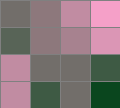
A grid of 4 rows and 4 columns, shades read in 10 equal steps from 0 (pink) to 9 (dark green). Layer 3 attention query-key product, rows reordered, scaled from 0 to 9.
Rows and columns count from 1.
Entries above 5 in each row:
0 1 1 2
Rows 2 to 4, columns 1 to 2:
6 4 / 2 5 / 2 7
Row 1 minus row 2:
-1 0 -1 -1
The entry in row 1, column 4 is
0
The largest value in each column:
6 7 5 9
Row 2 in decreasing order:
6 4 3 1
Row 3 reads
2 5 5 7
